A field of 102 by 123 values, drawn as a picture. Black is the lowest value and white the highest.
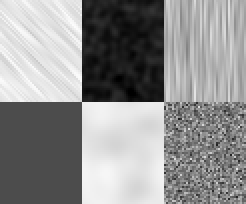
It is made of 2 by 3 panels. Panel 1,1: very high, slanting down to the right, faint in contrast. Panel 1,2: very low, blotchy, faint in contrast. Panel 1,3: high, streaked downward. Panel 2,1: low, flat. Panel 2,2: very high, smooth, faint in contrast. Panel 2,3: middling, fine-grained, strong in contrast.
